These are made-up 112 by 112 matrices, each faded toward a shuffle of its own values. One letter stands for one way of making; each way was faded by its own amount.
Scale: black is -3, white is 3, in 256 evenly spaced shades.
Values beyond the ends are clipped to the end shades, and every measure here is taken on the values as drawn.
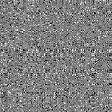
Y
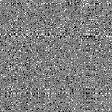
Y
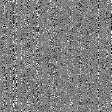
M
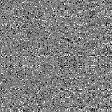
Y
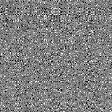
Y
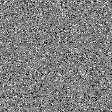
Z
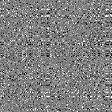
Y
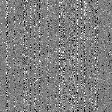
M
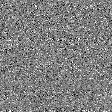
Z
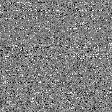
Z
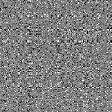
Y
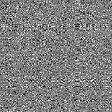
Y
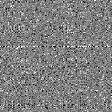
Y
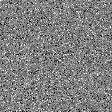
Z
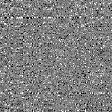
Y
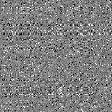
Y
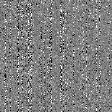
M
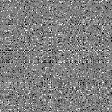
Y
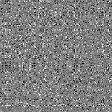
Y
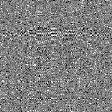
Y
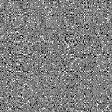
Y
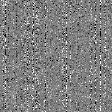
M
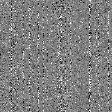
M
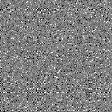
Y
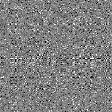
Y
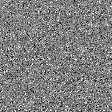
Z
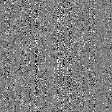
M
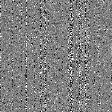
M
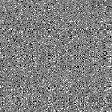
Y
